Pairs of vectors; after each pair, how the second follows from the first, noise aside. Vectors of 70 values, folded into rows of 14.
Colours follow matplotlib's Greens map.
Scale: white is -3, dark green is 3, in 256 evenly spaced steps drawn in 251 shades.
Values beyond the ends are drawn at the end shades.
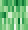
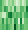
negated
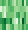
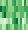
negated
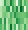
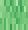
shrunk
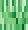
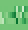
partly zeroed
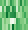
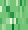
partly zeroed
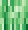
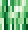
scaled up
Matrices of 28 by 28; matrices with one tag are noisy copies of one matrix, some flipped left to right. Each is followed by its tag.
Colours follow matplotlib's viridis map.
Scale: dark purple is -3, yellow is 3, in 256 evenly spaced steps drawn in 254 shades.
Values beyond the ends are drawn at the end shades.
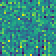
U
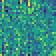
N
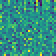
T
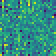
N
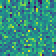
T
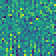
U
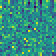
T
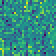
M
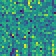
M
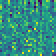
T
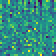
T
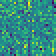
M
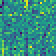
M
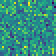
M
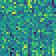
M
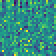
T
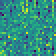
N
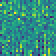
U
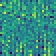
U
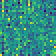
N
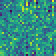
N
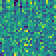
T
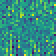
U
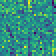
M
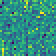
M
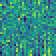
U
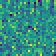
T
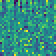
T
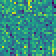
M
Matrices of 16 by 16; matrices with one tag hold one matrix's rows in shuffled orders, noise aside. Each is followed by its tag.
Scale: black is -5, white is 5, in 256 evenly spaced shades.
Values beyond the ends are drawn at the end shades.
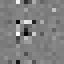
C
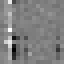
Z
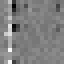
Z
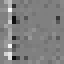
Z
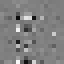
C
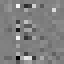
C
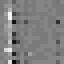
Z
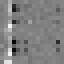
Z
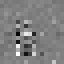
C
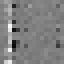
Z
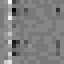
Z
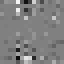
C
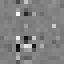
C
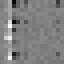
Z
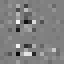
C
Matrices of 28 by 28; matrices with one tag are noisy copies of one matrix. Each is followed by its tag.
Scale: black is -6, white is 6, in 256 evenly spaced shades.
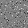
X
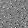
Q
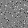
X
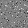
X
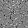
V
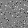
X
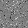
V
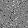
V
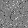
V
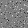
X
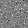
X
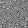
Q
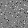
X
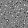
X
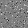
X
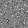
X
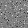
X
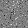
V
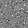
X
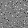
X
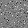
X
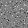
X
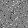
V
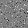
X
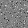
X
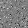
Q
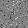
V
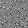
Q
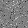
V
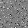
Q
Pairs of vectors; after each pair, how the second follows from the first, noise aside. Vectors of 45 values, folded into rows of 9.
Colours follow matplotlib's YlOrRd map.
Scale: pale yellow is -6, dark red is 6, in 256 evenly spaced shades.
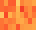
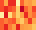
scaled up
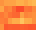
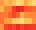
scaled up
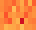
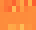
partly zeroed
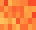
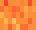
partly zeroed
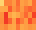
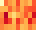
scaled up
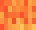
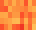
sign-scrambled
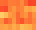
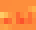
partly zeroed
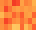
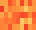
shuffled
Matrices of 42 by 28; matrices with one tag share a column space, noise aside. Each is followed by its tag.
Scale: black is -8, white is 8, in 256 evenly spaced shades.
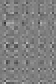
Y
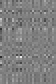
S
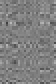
Y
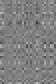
Y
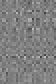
S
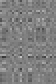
S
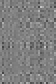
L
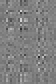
S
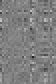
S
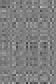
L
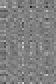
L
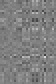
S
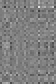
L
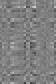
L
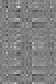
L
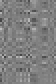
S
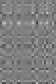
Y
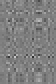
S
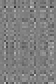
L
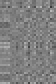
L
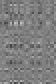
Y
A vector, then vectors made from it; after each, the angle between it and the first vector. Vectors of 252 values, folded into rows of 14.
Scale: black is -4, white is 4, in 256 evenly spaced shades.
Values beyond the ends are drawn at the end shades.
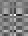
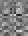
nearly parallel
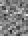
partly aligned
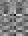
nearly opposite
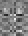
nearly parallel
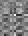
nearly parallel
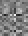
nearly parallel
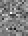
partly opposed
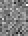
orthogonal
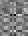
nearly opposite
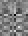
nearly opposite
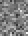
partly aligned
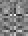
nearly parallel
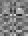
nearly parallel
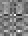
nearly parallel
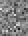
partly aligned
